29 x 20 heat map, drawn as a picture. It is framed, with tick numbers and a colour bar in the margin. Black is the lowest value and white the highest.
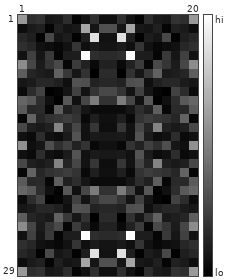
The values are skewed, with a long tail toward high values. No single row or column stands out from its neighbours. It mirrors both left to right and top to bottom. The centre is the smoothest part.
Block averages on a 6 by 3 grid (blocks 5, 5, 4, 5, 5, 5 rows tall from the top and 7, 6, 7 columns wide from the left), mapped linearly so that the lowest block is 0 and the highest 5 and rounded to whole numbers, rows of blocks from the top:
151 / 333 / 303 / 303 / 333 / 151
